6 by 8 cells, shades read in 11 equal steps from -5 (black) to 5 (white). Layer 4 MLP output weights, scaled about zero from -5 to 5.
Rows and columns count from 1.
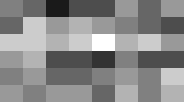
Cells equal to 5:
1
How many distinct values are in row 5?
4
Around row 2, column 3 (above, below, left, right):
-4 2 3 2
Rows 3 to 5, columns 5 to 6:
5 2 / -3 0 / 0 1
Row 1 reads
0 -1 -4 -2 -2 1 -1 1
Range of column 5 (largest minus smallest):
8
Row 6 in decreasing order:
2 2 1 1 1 0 0 -1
